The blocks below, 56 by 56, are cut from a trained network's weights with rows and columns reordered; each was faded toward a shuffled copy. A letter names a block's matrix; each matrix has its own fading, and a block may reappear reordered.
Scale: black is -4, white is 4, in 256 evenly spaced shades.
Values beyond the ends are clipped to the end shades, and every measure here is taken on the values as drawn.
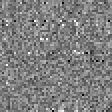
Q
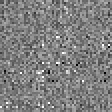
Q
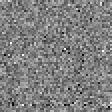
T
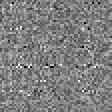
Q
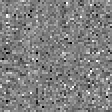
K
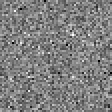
T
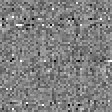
Q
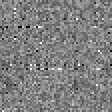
Q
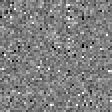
K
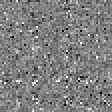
K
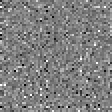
K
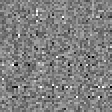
Q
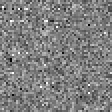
T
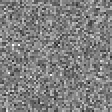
T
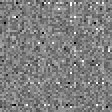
Q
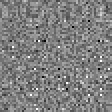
Q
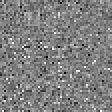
K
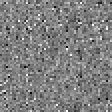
K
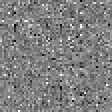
K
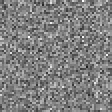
T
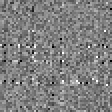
Q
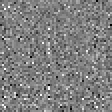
K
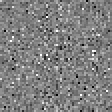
K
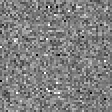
T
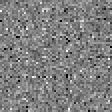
K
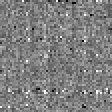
Q
